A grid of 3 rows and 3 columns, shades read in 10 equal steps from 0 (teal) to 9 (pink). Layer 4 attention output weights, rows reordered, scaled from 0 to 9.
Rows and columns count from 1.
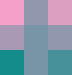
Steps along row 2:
down up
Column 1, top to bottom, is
9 6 0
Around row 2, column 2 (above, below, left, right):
5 4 6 5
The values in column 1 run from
0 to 9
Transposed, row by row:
9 6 0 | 5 4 4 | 8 5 2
